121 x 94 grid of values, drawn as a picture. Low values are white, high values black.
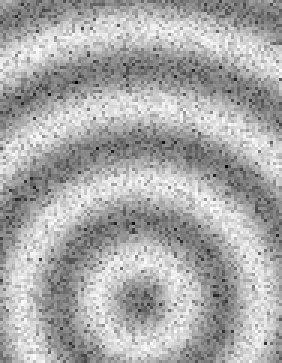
No seam splits the table. There is no overall slope. Rings spread out from the bottom middle. No row or column stands out.
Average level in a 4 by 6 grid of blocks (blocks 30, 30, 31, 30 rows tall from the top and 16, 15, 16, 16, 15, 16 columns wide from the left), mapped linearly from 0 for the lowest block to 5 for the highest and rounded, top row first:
333333 / 332232 / 322223 / 051150
